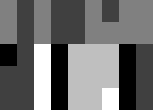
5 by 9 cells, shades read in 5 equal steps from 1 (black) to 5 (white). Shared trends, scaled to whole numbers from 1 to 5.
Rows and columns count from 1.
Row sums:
23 24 24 25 26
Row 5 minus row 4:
0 0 0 0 0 0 1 0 0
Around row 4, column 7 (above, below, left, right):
4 5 4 1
